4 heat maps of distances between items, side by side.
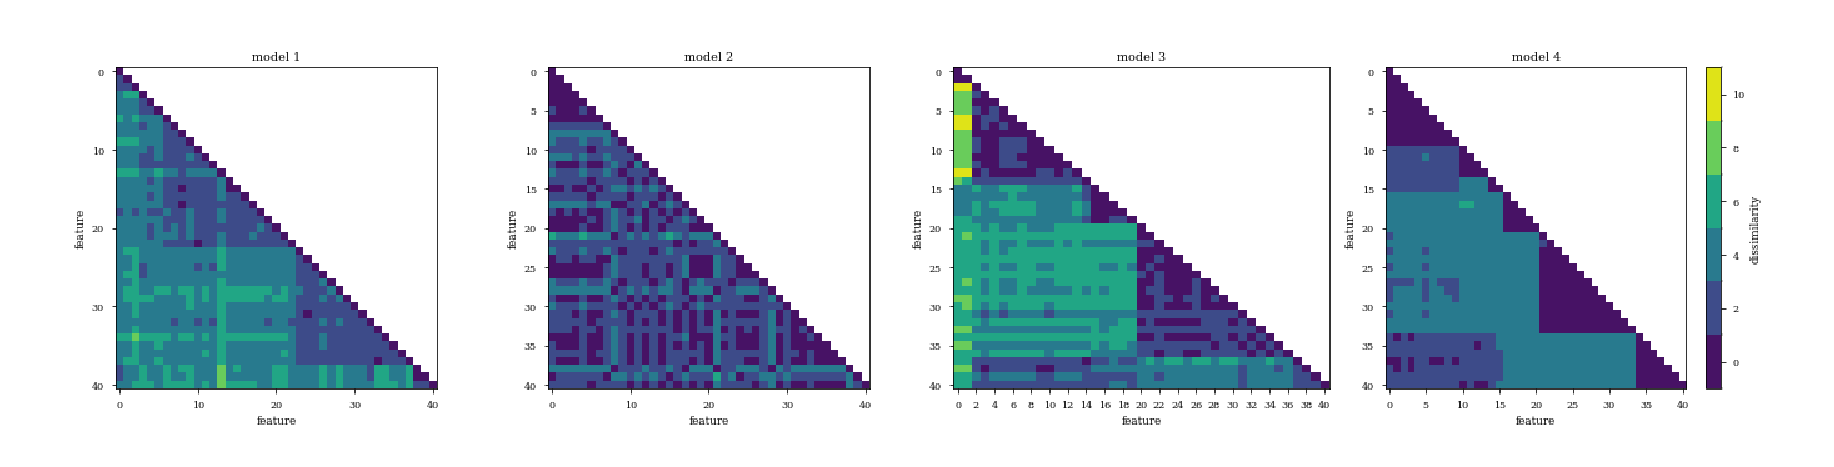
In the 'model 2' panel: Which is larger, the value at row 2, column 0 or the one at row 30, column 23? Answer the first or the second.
the second
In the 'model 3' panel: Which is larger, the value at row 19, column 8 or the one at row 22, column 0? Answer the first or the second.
the second
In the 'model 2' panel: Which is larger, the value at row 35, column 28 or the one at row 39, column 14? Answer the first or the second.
the first
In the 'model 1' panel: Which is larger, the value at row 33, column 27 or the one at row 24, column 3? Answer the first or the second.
the second
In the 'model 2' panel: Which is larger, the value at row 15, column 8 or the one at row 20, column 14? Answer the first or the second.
the first
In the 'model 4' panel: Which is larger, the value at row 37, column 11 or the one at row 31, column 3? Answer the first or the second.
the second
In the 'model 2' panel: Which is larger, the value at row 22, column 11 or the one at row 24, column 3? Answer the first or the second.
the first
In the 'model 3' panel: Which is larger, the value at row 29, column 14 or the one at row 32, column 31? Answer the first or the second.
the first
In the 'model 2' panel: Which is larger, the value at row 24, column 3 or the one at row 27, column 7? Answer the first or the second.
the second
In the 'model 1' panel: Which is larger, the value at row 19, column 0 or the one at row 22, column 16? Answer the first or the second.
the first
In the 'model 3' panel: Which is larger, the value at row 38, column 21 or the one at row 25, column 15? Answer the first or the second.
the second
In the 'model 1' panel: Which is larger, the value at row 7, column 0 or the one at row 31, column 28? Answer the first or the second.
the first
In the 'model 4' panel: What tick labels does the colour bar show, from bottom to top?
0, 2, 4, 6, 8, 10
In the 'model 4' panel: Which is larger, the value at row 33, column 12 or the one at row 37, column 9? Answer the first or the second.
the first
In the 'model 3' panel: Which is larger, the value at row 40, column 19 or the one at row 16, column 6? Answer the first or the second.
the second
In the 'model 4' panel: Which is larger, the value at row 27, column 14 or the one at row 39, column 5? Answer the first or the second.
the first
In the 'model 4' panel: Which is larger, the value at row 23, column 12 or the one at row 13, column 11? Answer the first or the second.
the first
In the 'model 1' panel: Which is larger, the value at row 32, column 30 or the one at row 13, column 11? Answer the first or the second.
the second
